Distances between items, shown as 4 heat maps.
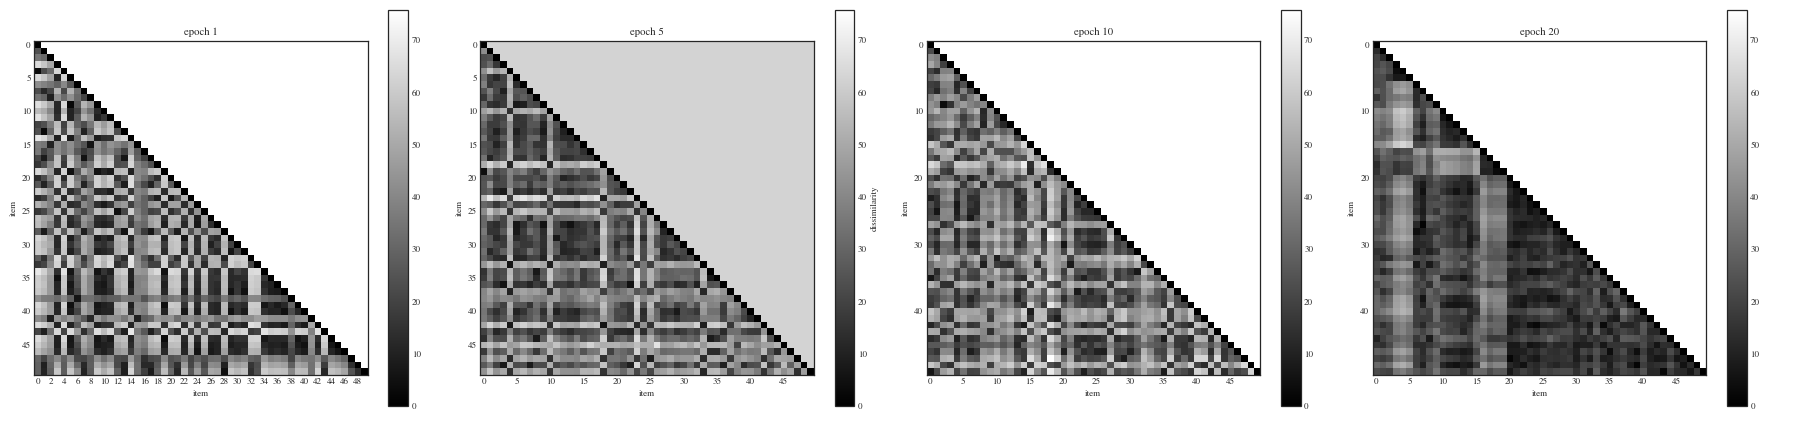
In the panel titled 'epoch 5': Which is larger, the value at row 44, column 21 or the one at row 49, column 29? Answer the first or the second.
the second
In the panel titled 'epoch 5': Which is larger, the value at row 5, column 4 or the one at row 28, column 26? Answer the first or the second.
the first
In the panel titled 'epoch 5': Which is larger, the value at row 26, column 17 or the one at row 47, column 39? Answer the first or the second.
the second
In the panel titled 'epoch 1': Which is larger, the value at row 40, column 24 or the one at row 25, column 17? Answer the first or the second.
the second
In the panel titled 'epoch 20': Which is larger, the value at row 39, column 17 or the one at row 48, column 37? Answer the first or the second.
the first
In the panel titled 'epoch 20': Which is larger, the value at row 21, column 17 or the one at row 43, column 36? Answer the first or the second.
the first
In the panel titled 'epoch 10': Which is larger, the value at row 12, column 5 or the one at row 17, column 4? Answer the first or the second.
the first
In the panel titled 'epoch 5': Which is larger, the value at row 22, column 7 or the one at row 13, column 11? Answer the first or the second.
the second
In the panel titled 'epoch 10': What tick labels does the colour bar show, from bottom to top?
0, 10, 20, 30, 40, 50, 60, 70
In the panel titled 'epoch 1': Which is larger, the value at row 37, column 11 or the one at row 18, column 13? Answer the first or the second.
the second
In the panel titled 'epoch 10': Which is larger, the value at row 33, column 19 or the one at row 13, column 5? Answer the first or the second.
the first
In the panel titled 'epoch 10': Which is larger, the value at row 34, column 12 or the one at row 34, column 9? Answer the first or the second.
the first
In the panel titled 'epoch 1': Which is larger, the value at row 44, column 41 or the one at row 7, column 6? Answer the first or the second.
the first
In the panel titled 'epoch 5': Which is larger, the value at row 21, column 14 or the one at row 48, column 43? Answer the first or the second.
the first
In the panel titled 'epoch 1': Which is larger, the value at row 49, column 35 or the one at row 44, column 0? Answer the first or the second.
the second
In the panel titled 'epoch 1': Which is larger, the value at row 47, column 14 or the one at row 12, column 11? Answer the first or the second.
the second
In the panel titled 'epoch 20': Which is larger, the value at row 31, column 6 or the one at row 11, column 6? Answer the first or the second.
the second
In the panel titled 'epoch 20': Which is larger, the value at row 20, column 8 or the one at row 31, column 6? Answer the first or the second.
the first
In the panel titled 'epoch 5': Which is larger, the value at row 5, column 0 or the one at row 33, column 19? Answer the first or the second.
the second
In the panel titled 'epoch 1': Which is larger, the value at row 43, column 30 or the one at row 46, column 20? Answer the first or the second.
the first
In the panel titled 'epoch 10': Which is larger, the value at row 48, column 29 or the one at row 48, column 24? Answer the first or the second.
the first
